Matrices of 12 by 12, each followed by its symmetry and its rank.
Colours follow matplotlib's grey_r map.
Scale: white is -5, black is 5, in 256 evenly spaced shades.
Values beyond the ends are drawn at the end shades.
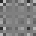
symmetric, rank one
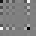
symmetric, rank one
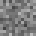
neither, full rank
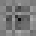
symmetric, rank two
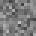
neither, full rank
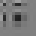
symmetric, rank one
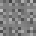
antisymmetric, rank two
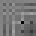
symmetric, rank two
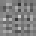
antisymmetric, rank two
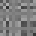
symmetric, rank two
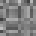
antisymmetric, rank two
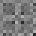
symmetric, rank two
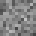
neither, full rank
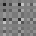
symmetric, rank one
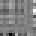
antisymmetric, rank two
